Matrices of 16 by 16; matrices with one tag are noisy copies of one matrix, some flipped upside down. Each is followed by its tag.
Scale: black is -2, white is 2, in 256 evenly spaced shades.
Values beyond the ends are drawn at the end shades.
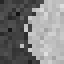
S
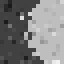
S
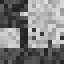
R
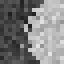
S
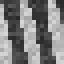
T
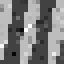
T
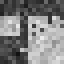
R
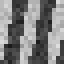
T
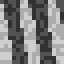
T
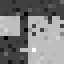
R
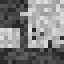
R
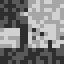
R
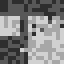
R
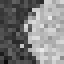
S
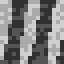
T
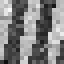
T
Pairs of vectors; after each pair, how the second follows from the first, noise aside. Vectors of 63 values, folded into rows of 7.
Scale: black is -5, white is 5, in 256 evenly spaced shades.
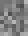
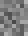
sign-scrambled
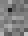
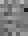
shuffled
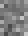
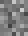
shuffled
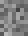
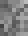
shuffled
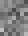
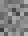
sign-scrambled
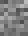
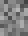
sign-scrambled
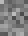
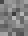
negated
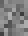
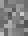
negated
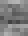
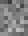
shuffled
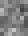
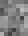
negated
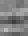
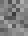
shuffled
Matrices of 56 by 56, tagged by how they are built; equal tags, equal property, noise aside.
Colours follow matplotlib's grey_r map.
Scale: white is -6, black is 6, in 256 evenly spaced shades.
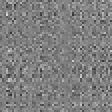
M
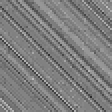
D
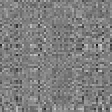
M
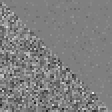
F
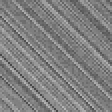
D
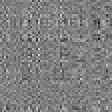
M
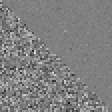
F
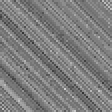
D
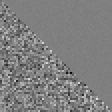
F
